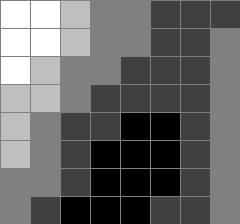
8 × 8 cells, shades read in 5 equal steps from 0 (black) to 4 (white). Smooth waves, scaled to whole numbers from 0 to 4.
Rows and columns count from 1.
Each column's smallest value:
2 1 0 0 0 0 1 1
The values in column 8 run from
1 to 2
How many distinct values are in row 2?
4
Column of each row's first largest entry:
1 1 1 1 1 1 1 1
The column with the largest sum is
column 1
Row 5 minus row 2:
-1 -2 -2 -1 -2 -1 0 0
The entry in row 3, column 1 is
4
